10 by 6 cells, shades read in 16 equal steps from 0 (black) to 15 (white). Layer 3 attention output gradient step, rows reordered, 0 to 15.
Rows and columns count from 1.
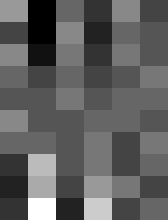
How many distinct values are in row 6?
3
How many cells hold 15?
1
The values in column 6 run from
4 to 7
